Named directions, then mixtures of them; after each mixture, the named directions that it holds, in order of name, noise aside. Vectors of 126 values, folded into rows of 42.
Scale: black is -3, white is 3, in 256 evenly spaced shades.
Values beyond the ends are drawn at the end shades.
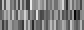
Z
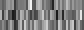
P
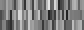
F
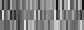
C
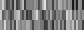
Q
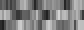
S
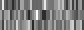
Q, S, Z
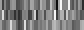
C, F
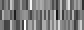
C, P, Z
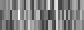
F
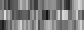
S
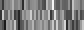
C, P, Q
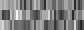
C, S, Z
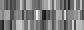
F, Q, S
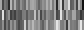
C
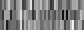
F, P, Z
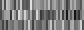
F, Z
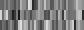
P, S
